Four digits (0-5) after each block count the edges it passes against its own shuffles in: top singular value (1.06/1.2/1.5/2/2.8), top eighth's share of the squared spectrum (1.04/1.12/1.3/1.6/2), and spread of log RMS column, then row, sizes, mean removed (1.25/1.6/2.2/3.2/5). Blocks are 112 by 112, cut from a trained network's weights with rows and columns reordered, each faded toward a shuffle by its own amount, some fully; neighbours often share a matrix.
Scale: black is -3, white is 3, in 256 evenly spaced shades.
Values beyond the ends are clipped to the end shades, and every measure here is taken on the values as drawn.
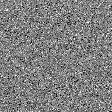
0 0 0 0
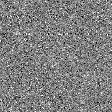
2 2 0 1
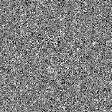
3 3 2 2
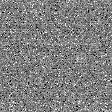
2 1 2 0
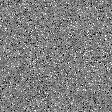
1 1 0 0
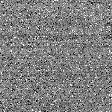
2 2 1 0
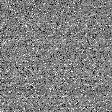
2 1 1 0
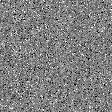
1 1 0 1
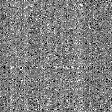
3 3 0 3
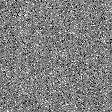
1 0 0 0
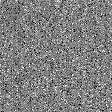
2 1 0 1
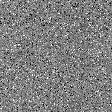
0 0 0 0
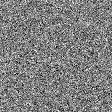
0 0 0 0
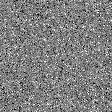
0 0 0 0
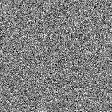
3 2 0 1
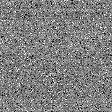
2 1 1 0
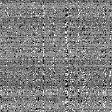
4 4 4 2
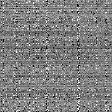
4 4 4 2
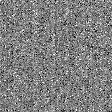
2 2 0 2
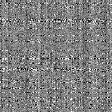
3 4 1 4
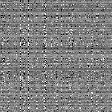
4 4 4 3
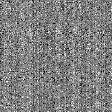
3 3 1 3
